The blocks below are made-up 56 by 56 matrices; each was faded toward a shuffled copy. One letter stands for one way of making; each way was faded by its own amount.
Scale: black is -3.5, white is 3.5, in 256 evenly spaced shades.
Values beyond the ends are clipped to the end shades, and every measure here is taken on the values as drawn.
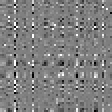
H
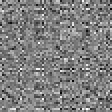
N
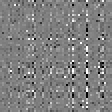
H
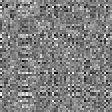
N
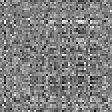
N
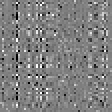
H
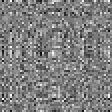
N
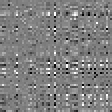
H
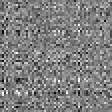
N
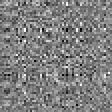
N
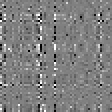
H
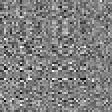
N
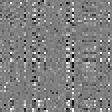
H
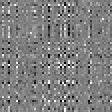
H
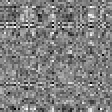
N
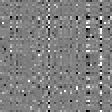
H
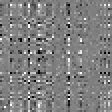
H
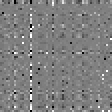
H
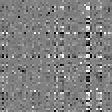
H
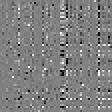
H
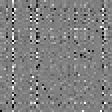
H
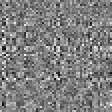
N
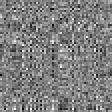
N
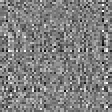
N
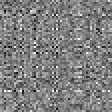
N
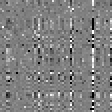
H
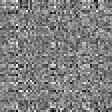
N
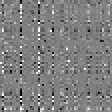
H
